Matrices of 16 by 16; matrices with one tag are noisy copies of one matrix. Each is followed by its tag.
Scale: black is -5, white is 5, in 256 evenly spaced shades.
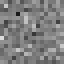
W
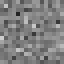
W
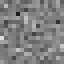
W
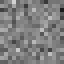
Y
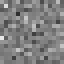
W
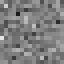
W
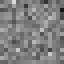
Y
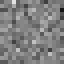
Y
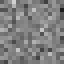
Y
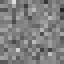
Y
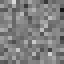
Y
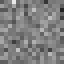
Y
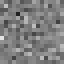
W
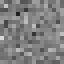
W
